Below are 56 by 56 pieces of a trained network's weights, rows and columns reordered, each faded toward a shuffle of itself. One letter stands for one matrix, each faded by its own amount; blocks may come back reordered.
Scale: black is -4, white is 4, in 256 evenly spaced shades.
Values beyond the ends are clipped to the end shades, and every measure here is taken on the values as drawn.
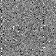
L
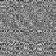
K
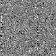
L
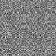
K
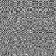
K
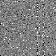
L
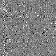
L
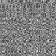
K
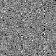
L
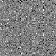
L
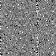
L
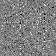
L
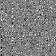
L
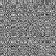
K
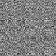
K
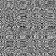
K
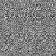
K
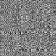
K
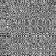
K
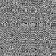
K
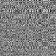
K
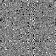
L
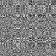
K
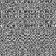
K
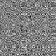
K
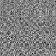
K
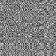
K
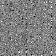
L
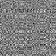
K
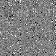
L
